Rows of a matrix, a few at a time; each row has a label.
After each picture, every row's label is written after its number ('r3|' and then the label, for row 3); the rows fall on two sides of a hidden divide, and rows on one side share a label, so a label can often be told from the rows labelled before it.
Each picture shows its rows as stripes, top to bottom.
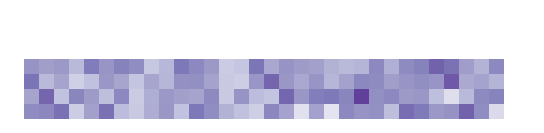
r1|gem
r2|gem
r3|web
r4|gem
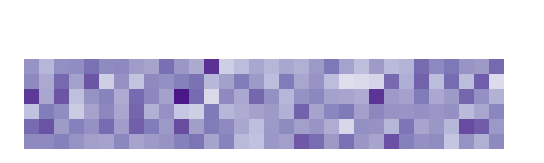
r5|gem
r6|gem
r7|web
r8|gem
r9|web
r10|web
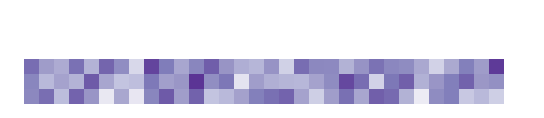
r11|web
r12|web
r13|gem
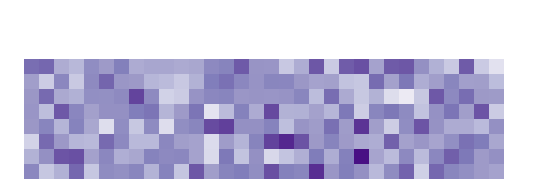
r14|web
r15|gem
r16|gem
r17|gem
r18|web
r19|gem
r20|web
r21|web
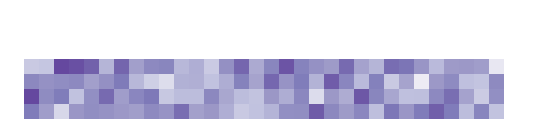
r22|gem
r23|gem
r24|gem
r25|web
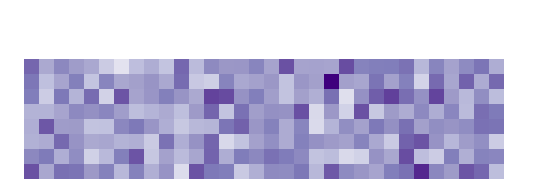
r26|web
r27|web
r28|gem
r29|gem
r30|gem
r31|gem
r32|gem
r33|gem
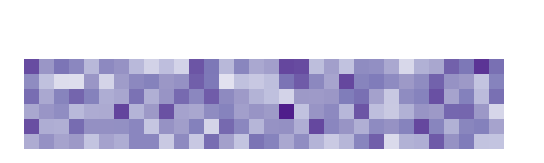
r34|gem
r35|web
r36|web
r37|gem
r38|web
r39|gem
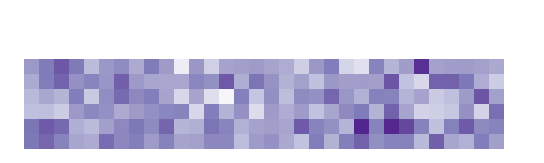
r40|gem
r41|gem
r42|gem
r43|web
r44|web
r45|web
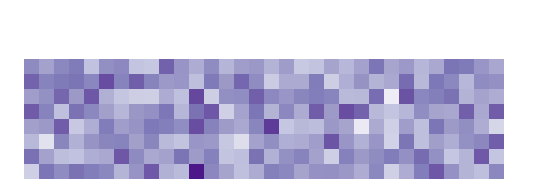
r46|gem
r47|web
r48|gem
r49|web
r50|gem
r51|gem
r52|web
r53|gem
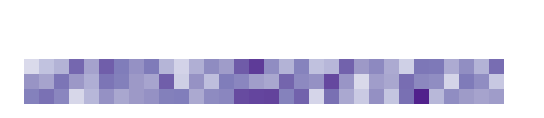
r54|gem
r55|gem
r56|gem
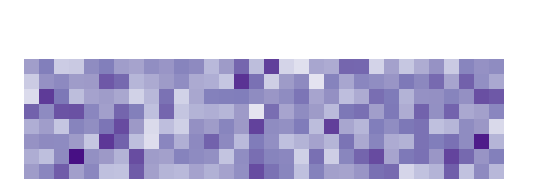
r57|web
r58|gem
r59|gem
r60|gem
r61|gem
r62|gem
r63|web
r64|gem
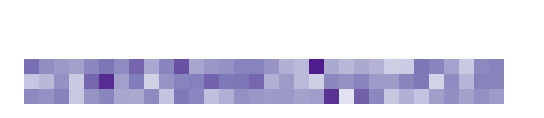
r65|web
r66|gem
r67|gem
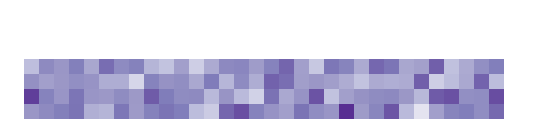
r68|gem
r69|gem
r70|web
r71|web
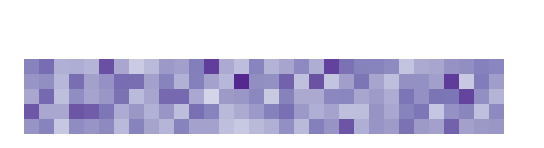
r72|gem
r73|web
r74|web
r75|gem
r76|web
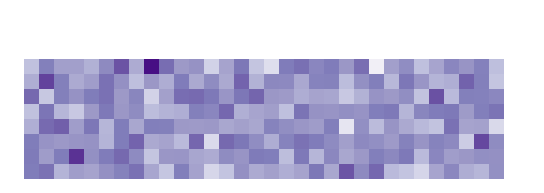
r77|web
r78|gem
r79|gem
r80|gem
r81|gem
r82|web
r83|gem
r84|web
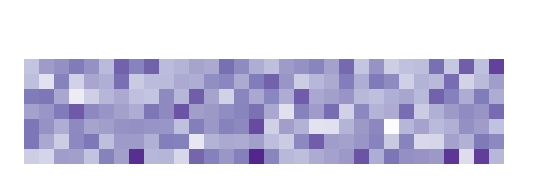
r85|web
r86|gem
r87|gem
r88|web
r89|gem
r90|web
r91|gem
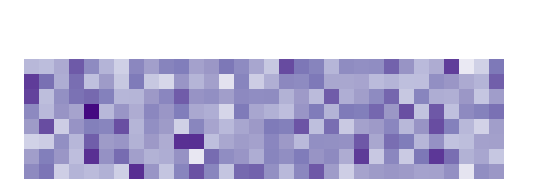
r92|web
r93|web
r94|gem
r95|web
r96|gem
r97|web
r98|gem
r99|web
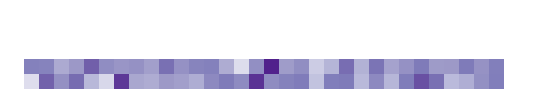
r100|gem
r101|gem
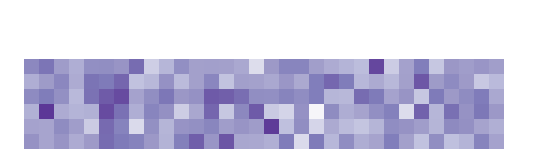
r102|gem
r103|gem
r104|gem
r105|gem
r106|gem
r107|web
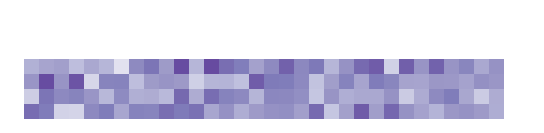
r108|web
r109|gem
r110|gem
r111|web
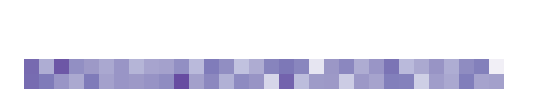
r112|gem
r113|web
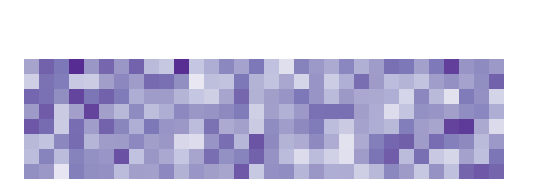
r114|web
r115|web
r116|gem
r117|web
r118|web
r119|gem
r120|gem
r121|web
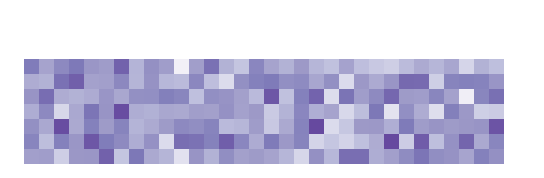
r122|gem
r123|gem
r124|web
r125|gem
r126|web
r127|gem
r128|web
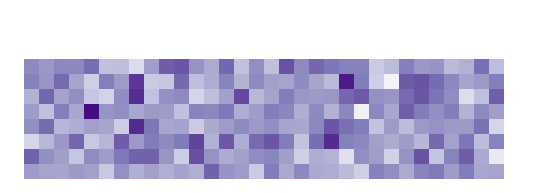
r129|web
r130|web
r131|web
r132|gem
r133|web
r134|web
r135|gem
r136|gem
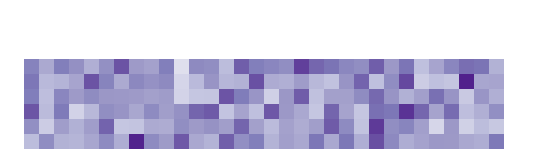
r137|gem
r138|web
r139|gem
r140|gem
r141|gem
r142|web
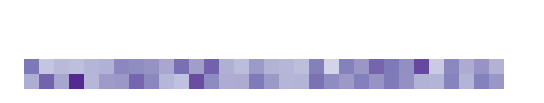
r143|web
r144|web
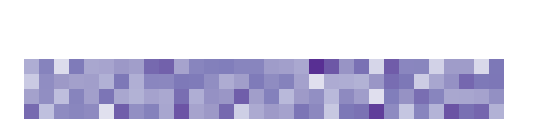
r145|web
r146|gem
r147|web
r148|web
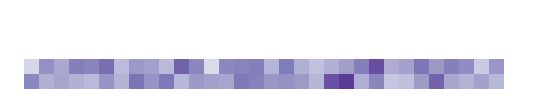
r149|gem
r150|gem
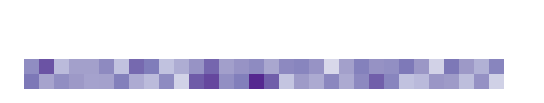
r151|web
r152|gem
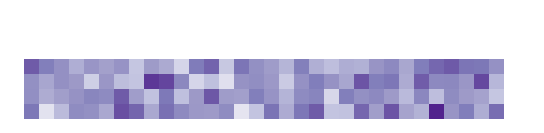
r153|gem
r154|web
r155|gem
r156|web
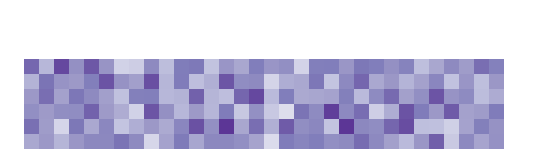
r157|web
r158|web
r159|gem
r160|web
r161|web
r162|web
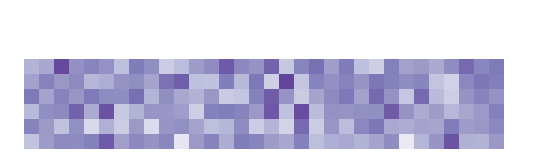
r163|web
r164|web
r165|gem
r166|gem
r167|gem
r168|gem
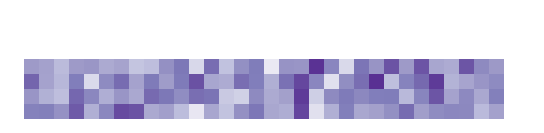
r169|web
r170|web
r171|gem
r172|gem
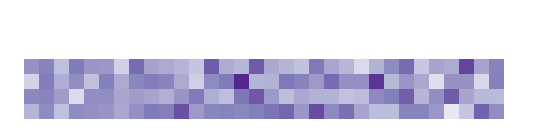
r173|web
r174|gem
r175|gem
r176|web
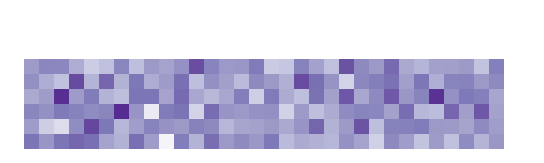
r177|web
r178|web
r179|web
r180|gem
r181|web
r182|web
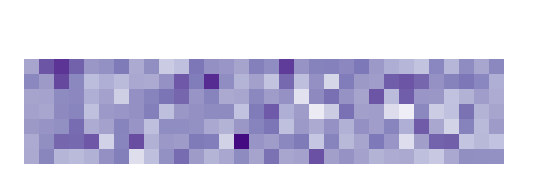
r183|gem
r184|web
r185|web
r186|gem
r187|gem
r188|gem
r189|web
